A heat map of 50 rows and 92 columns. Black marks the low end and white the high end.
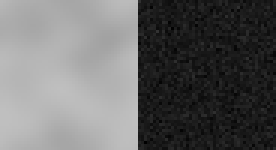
The table splits into one row of 2 panels. Panel 1,1: high, smooth, faint in contrast. Panel 1,2: very low, fine-grained, faint in contrast.
